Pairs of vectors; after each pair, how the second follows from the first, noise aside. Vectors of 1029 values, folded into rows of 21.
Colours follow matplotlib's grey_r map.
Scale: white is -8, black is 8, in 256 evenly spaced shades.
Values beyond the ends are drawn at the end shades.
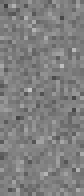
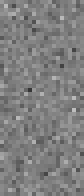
negated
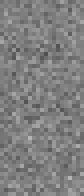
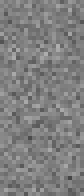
negated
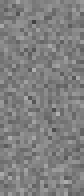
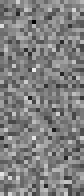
scaled up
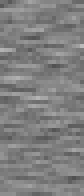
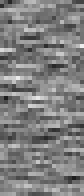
scaled up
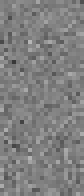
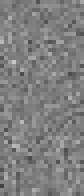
negated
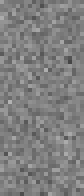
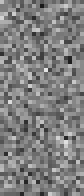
scaled up
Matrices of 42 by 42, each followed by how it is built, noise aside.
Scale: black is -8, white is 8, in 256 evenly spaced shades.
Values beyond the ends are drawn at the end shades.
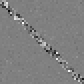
banded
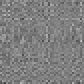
low rank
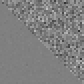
upper triangular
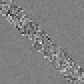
banded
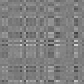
low rank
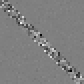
banded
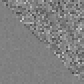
upper triangular
